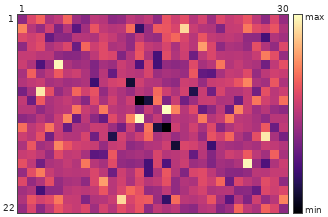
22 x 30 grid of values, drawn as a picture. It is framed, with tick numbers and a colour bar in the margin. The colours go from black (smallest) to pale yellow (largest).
It looks the same turned upside down. No single row or column stands out from its neighbours. No seam splits the table. Values change most from cell to cell in the centre. There are no regular stripes. There is no overall slope. A few values lie far out on both sides of the bulk.
